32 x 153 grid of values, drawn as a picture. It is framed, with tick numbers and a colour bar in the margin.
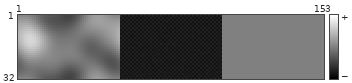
It is made of 1 by 3 panels. Panel 1,1: middling, smooth, strong in contrast. Panel 1,2: very low, checkered, faint in contrast. Panel 1,3: middling, flat.
